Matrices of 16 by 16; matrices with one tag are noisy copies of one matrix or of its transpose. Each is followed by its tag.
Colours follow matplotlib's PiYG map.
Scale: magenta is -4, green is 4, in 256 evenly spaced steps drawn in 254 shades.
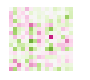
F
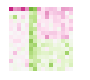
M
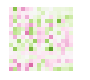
F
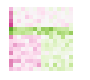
M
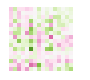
F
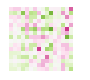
F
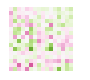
F
